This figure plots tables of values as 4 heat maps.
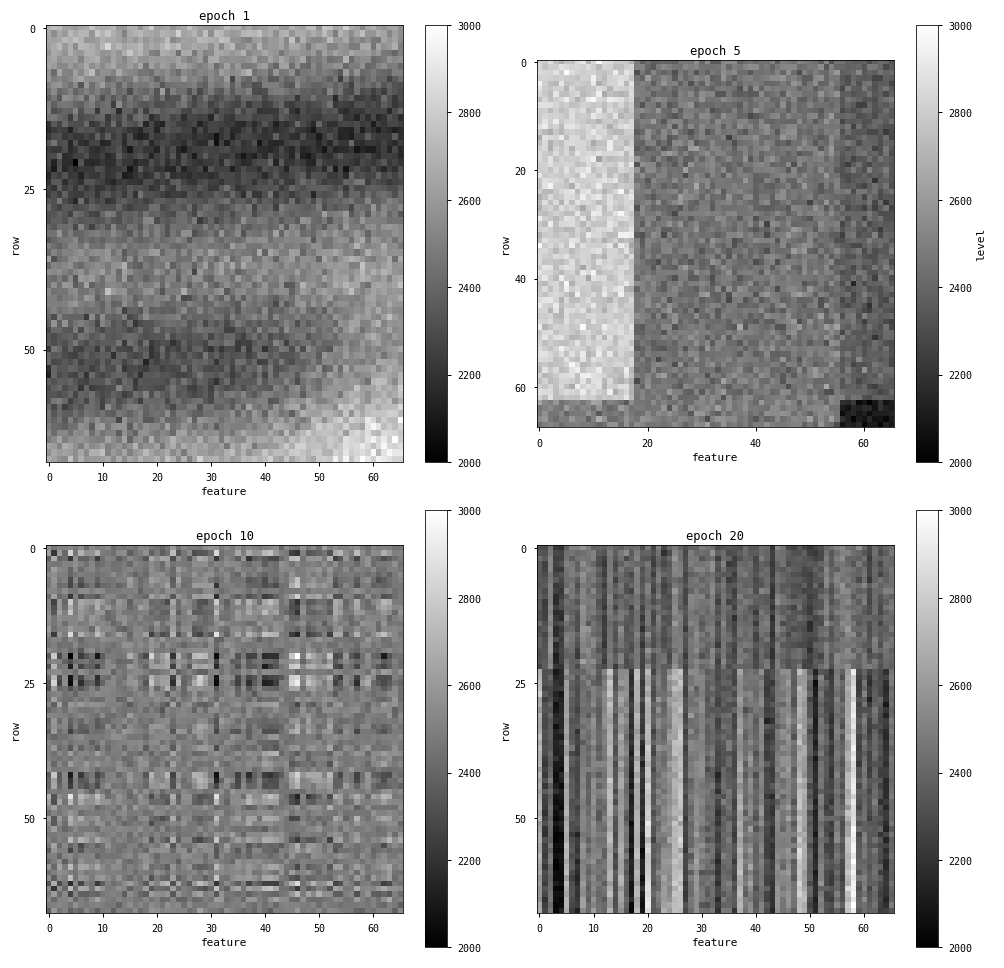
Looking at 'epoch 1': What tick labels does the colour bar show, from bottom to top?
2000, 2200, 2400, 2600, 2800, 3000
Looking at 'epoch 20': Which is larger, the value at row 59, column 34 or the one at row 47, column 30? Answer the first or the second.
the second
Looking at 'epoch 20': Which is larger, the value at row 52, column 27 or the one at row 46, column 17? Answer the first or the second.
the first
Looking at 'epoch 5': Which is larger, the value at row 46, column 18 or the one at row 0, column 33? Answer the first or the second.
the first
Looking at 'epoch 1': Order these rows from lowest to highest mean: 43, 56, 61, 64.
56, 43, 61, 64
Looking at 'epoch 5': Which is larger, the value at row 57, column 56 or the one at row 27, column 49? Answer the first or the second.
the second
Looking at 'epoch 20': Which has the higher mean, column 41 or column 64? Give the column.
41
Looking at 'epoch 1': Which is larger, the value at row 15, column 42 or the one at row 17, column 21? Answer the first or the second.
the second
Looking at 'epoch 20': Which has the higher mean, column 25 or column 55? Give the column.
25
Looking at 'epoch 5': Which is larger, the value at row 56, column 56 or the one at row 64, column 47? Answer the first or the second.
the second
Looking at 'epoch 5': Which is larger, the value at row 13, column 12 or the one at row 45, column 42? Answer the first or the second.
the first
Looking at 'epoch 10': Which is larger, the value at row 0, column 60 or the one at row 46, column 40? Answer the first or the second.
the second
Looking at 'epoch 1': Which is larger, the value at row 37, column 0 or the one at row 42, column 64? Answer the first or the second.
the second
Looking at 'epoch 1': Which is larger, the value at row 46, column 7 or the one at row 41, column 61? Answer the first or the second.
the second
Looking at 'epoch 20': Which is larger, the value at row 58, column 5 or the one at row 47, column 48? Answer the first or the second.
the second
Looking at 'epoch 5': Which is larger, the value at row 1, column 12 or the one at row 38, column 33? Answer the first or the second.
the first
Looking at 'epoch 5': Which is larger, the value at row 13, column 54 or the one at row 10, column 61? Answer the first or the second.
the first
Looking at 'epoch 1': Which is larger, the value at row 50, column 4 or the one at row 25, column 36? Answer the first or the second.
the first
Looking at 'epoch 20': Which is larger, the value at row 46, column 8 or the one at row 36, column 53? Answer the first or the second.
the first
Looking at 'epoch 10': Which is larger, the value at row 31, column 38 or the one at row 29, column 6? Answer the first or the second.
the second
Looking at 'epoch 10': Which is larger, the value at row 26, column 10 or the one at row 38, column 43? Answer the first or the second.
the first
